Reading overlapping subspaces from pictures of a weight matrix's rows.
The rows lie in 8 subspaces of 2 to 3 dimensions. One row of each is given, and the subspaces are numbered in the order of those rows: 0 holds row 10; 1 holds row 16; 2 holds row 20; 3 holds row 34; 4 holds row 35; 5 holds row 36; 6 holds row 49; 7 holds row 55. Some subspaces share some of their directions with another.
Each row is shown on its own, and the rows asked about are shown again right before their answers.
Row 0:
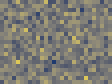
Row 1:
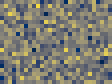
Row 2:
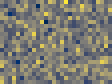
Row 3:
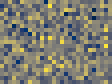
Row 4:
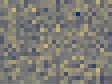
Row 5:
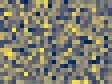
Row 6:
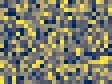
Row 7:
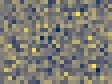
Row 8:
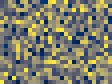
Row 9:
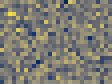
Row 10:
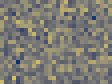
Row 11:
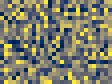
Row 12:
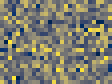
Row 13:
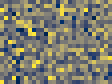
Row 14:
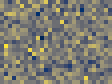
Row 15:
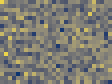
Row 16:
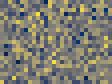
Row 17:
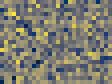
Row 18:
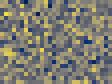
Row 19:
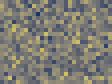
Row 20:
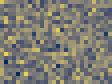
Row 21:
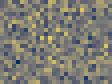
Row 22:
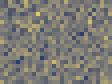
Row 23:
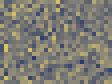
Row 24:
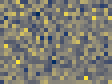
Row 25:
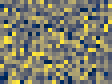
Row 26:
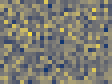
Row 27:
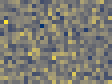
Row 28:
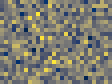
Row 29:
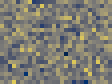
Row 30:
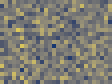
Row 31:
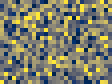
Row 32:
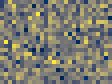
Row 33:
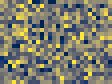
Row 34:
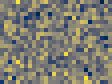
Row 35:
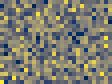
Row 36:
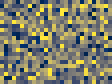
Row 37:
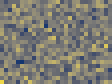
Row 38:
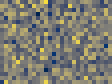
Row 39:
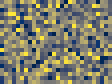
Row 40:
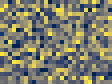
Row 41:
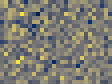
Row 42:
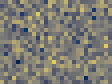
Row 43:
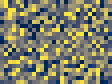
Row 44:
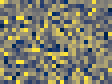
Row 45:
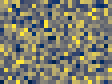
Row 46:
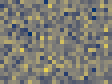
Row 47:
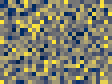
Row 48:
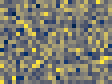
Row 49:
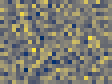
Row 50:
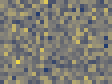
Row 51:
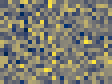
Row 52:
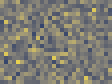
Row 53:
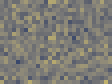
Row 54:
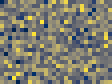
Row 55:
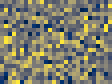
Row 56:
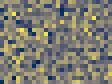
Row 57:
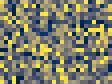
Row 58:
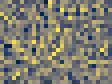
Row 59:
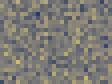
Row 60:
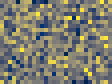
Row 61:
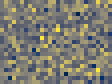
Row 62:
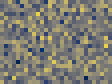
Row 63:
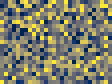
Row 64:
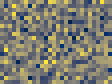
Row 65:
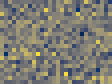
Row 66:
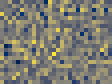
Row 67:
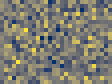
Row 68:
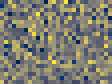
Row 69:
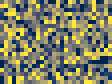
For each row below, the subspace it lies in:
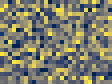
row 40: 0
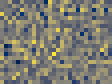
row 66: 1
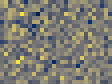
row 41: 4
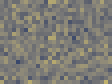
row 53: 5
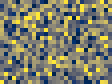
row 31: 3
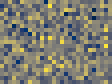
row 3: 7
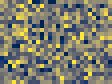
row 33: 3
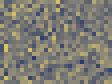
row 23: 5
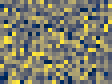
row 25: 7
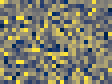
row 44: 2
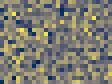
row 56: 0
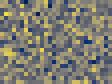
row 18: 3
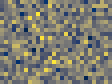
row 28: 6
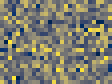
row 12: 6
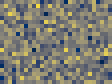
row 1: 0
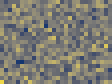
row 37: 5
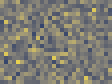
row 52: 2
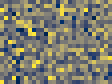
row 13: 0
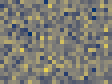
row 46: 7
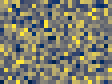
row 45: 5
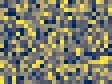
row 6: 0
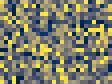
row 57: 6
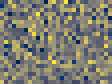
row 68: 6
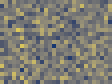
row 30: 4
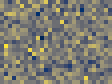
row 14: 5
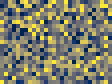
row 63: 1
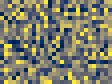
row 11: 1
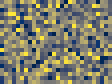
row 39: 6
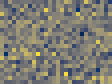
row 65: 1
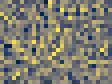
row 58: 1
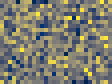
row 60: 3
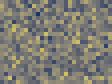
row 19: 1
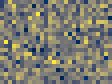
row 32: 6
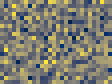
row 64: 5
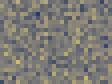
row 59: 3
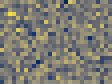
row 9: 6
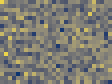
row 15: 2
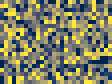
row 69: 0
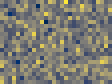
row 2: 0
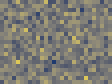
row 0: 5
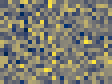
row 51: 3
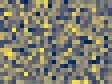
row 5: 3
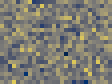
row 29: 3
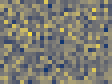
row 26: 7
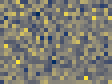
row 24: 2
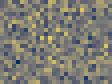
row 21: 4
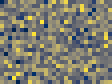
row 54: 2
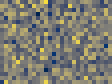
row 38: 2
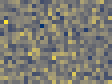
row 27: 2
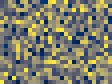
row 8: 7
